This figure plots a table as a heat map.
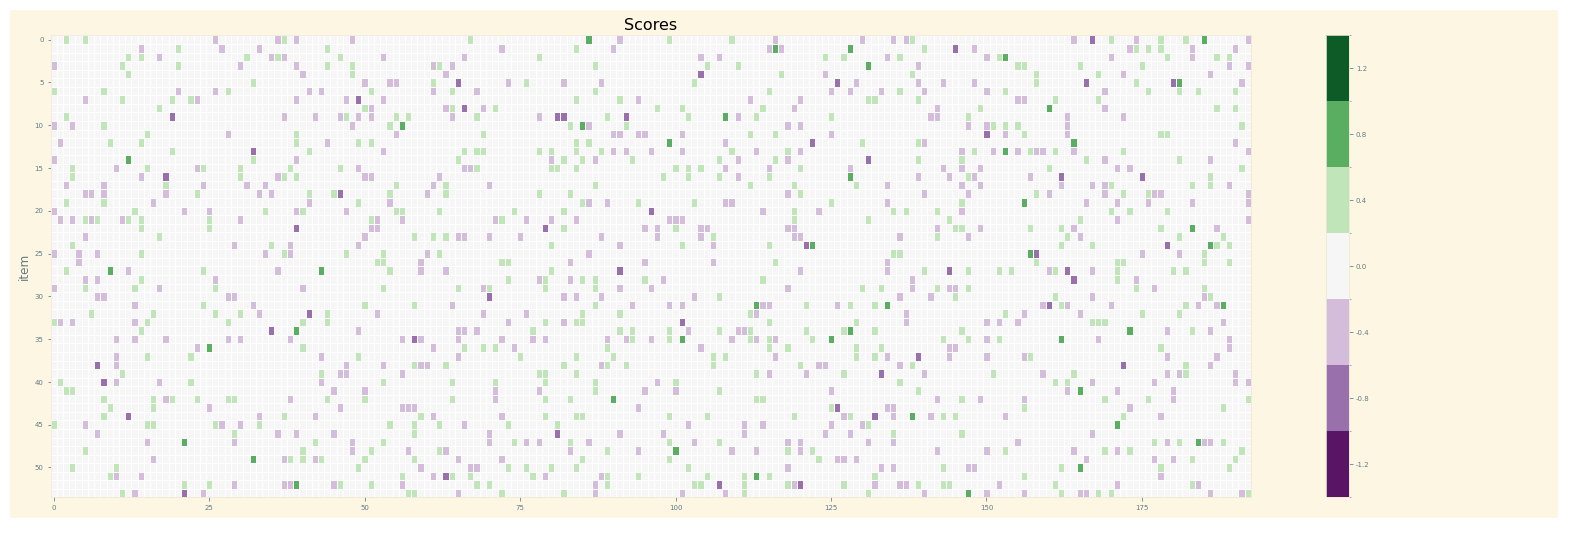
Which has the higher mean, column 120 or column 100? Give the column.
100
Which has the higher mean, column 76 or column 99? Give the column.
99
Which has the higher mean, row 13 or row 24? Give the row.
24
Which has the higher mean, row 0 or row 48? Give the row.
48
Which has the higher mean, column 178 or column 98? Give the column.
178
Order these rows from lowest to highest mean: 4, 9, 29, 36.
9, 4, 29, 36
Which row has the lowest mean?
5
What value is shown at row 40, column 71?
0.4
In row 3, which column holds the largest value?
131
